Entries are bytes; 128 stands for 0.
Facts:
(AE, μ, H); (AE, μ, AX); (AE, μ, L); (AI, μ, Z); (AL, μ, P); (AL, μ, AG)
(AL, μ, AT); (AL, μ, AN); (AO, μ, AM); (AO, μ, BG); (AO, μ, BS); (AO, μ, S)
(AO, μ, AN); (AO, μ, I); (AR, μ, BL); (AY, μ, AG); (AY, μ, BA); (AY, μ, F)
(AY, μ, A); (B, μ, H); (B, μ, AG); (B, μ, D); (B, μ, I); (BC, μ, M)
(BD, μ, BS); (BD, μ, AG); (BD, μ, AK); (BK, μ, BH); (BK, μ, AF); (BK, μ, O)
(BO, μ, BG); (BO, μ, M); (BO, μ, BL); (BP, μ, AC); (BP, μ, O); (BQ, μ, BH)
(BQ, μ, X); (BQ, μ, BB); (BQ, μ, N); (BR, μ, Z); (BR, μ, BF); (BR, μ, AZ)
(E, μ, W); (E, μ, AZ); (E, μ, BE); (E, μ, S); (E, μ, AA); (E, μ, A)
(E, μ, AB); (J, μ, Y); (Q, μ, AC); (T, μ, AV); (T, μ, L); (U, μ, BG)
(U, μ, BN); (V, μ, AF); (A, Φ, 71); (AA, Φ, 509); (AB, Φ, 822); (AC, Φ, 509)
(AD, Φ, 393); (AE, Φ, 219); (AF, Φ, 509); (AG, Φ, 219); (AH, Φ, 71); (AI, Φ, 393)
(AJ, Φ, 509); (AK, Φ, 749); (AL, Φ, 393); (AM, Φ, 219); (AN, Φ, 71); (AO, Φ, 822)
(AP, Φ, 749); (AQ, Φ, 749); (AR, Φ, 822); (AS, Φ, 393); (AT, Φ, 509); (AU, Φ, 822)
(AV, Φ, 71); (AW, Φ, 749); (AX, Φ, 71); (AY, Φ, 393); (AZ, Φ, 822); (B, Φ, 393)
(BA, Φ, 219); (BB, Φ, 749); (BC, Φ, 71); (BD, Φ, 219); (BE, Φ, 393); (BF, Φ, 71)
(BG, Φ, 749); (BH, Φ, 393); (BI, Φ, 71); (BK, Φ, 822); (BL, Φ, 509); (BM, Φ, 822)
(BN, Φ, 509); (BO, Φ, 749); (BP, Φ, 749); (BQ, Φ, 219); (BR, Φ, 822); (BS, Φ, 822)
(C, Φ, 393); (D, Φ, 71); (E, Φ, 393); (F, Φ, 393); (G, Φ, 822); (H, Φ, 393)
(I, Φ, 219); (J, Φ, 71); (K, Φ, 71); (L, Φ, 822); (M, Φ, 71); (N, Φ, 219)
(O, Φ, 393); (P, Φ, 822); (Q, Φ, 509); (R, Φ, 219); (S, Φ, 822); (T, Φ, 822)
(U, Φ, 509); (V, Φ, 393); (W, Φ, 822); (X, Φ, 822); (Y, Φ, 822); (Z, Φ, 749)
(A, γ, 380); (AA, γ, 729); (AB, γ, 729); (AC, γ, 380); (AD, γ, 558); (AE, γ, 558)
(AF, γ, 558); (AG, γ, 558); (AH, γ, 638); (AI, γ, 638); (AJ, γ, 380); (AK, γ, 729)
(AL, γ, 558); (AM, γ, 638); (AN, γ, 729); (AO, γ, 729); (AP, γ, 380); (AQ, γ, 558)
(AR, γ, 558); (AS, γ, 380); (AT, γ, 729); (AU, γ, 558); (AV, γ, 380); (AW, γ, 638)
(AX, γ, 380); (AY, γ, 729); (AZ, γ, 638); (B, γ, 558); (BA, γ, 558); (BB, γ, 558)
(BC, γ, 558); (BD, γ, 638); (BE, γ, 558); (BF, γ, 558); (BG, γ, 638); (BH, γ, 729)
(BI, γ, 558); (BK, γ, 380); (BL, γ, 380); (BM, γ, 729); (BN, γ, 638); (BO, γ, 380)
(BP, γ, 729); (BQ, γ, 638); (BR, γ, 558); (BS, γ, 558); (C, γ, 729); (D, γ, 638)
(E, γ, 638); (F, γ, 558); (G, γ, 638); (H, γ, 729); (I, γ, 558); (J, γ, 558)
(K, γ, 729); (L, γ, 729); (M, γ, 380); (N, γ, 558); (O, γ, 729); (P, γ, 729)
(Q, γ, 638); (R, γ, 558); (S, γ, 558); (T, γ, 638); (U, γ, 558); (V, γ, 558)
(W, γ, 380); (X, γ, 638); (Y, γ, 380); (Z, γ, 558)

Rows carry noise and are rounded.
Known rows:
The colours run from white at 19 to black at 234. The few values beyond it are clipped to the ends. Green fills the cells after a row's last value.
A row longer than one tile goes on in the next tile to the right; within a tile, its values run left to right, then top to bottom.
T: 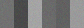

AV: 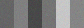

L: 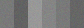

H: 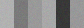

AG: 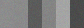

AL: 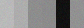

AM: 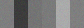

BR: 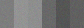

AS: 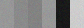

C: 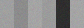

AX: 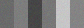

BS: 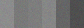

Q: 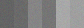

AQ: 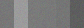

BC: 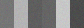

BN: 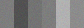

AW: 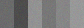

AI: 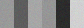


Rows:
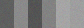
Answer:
AC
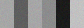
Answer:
E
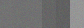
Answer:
BO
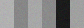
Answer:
AY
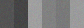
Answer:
X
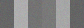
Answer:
N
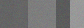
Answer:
Y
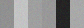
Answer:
V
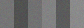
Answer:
W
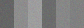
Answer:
BP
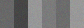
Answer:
G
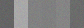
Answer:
BB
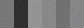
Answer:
AZ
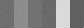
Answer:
K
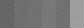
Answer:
AP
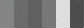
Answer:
AN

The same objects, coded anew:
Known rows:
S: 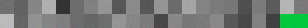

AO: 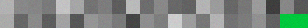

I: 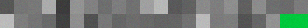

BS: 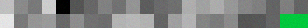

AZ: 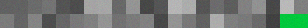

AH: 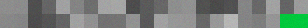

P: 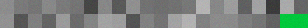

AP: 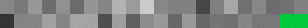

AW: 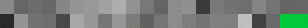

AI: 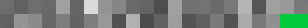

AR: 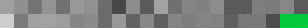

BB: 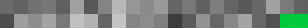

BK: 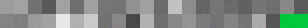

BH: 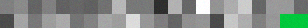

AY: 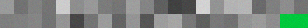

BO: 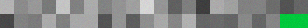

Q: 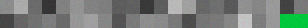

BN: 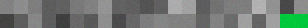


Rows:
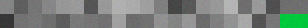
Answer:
AK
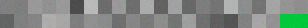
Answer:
AS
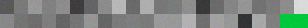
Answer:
A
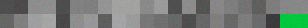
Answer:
Z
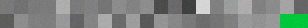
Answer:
C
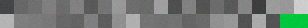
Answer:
BF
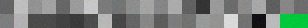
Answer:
AM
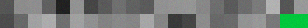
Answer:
AF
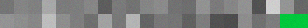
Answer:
AD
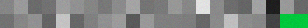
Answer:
BM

